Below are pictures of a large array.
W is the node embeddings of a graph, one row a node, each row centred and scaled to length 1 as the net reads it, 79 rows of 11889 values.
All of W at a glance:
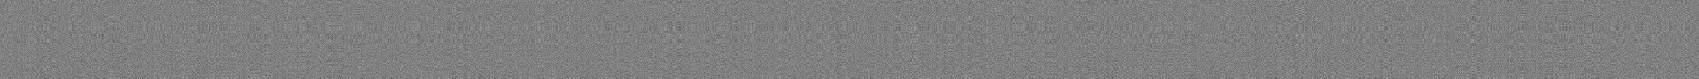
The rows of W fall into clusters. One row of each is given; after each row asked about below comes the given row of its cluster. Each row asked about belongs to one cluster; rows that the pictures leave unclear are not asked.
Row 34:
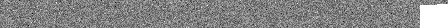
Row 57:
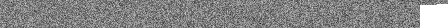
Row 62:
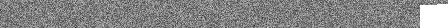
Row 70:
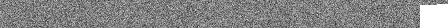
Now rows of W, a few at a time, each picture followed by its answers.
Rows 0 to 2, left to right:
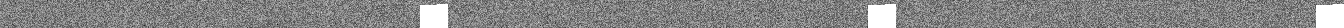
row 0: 70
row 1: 57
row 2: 57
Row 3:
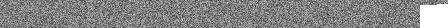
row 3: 57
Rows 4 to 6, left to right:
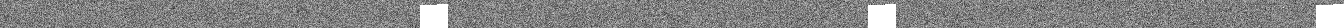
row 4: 70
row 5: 34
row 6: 62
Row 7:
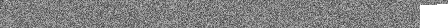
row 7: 34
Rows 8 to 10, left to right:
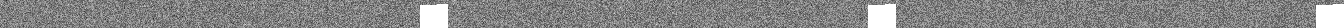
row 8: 57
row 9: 34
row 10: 57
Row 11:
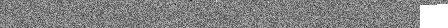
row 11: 34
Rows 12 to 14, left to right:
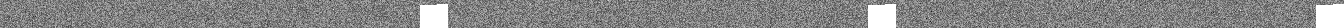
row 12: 70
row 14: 34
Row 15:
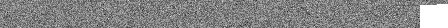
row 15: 70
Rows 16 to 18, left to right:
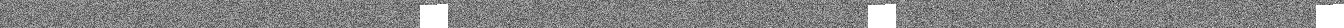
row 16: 62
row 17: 62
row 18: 34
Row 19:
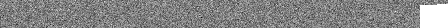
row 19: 62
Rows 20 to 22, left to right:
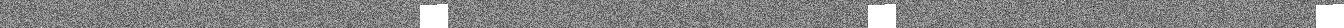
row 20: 34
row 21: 57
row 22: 57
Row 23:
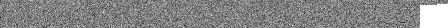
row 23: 62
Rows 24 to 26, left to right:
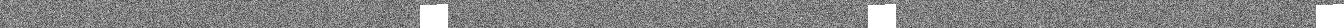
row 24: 57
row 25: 70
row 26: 57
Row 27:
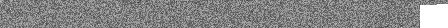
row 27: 57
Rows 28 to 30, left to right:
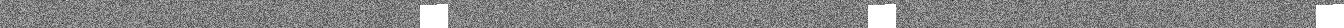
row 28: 57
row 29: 57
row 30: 57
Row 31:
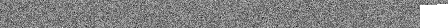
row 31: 62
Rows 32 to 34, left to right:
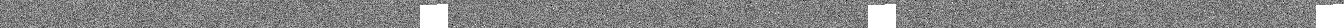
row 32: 62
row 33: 70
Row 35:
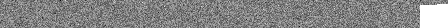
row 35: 34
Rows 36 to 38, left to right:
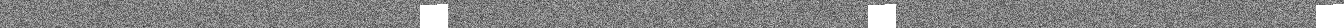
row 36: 34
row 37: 70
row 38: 34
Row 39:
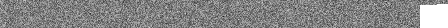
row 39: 57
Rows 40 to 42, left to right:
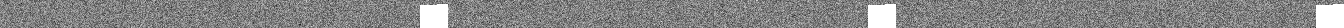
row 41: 57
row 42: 57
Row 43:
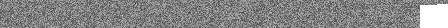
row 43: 62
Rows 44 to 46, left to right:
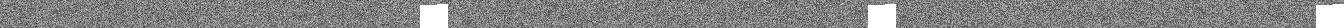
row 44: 34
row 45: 34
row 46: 70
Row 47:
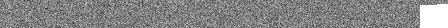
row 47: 34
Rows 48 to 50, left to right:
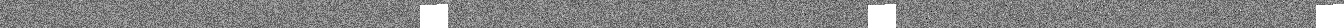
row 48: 70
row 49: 57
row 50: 34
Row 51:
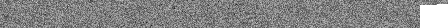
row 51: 70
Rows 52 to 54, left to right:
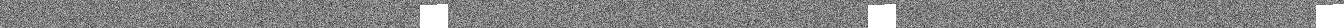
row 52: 62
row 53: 57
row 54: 34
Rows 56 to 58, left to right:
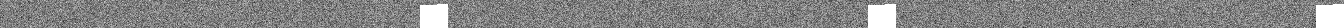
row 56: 62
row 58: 70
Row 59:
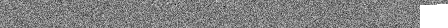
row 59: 34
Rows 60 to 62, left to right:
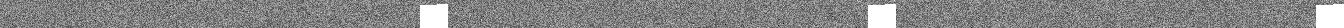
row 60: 70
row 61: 70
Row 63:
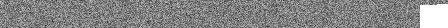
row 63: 57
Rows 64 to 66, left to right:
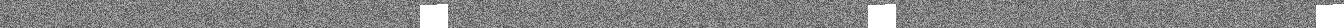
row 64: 70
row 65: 34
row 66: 57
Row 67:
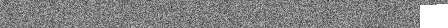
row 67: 57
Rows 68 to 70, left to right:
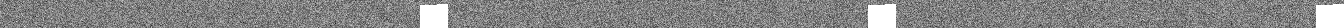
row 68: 70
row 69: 57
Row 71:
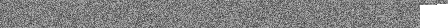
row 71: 62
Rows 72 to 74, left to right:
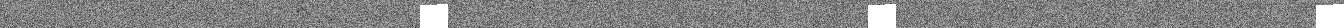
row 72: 70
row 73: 57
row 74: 62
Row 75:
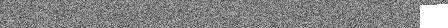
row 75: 34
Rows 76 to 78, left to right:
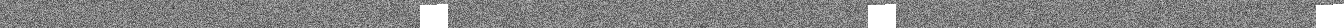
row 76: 70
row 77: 62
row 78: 62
